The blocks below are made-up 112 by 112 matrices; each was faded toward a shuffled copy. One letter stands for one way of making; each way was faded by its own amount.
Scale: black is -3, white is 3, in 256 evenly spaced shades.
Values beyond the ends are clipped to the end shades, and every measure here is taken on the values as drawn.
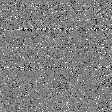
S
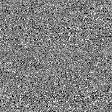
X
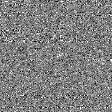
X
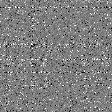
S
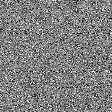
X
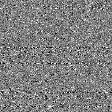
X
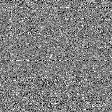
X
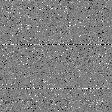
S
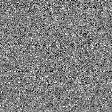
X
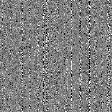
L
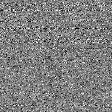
X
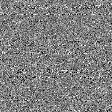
X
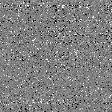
S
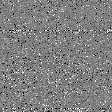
S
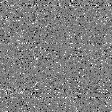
S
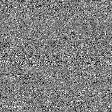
X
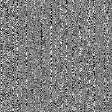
L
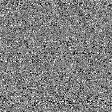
X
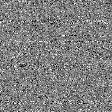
X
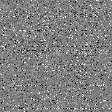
S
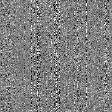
L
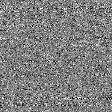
X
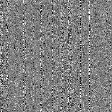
L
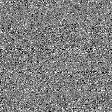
X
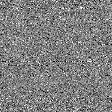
X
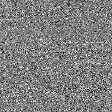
X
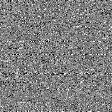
X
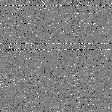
S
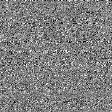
X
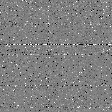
S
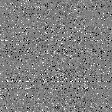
S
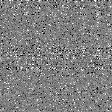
S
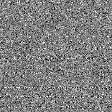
X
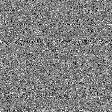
X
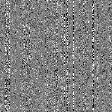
L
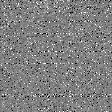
S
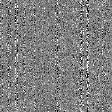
L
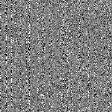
L
